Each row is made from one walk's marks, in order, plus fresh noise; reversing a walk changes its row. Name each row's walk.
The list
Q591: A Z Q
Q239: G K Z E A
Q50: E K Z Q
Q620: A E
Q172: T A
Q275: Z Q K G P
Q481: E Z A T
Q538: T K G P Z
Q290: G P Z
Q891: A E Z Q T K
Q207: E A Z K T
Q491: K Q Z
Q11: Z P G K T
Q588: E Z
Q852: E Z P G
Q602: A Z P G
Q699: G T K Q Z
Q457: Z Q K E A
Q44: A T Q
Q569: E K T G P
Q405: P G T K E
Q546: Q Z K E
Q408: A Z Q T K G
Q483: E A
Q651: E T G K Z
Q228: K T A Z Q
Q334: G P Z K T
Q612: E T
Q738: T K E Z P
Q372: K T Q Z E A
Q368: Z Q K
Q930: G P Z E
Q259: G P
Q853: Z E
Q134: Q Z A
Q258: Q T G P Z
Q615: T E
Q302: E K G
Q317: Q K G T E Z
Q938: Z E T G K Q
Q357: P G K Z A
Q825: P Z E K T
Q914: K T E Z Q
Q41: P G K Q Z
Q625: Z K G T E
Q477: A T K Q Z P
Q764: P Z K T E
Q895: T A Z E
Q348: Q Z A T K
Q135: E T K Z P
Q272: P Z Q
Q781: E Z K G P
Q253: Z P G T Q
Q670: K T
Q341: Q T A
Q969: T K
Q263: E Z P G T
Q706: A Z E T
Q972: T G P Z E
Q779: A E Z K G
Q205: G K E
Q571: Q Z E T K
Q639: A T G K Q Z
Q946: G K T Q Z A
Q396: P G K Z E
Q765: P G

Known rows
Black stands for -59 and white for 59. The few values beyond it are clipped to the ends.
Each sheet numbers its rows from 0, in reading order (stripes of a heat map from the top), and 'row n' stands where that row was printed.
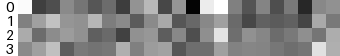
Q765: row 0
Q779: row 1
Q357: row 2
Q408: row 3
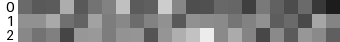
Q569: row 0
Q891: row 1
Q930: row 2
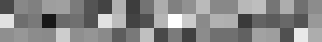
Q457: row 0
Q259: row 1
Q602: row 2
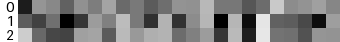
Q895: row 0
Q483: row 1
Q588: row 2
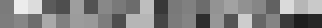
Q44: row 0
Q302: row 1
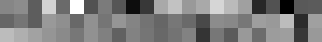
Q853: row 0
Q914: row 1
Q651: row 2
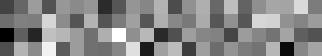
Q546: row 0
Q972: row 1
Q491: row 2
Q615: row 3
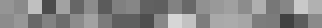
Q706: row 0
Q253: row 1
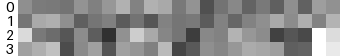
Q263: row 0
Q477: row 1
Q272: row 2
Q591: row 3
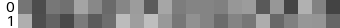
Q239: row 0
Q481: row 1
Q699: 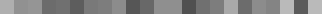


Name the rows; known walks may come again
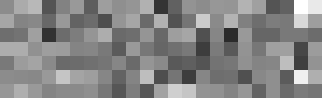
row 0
Q591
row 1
Q764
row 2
Q207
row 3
Q651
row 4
Q135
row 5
Q602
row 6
Q11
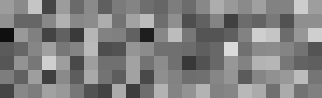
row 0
Q706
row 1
Q852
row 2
Q172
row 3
Q317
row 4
Q538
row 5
Q571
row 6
Q457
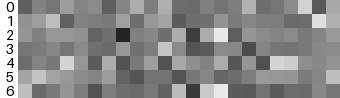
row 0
Q372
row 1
Q408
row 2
Q396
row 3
Q781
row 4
Q972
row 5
Q639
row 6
Q405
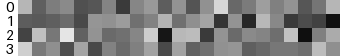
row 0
Q41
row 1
Q50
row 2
Q615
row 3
Q825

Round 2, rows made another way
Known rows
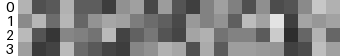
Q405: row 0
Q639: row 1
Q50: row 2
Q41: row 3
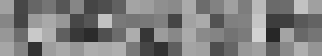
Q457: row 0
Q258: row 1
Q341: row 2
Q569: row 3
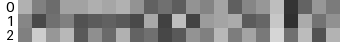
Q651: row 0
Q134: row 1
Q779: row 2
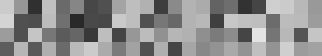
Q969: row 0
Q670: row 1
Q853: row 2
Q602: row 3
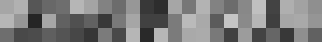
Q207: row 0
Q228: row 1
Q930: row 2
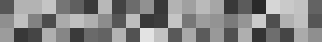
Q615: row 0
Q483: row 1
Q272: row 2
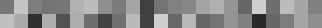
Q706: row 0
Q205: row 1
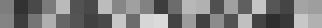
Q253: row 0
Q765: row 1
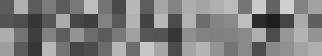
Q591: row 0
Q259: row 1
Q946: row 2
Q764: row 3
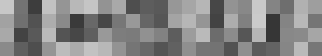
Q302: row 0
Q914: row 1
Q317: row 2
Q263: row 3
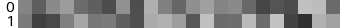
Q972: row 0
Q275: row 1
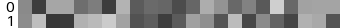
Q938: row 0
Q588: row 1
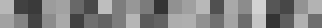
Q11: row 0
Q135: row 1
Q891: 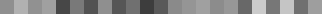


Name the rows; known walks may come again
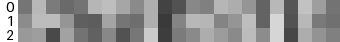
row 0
Q706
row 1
Q44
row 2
Q477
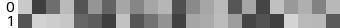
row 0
Q625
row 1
Q615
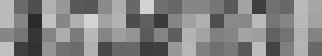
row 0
Q825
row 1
Q302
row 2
Q781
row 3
Q50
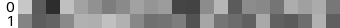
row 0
Q538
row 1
Q852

